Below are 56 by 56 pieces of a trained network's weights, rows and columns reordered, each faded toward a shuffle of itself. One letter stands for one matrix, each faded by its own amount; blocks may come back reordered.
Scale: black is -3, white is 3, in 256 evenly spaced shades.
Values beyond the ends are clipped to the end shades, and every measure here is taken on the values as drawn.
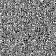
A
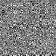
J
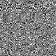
J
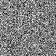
A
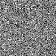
A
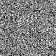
A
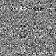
J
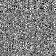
A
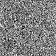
A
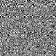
J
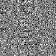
J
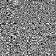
J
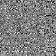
J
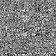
J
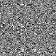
J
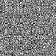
J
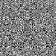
J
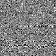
J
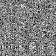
A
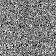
A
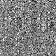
A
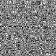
J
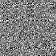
J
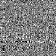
J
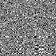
J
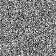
A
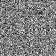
A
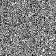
A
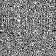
A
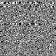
J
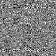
J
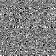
J
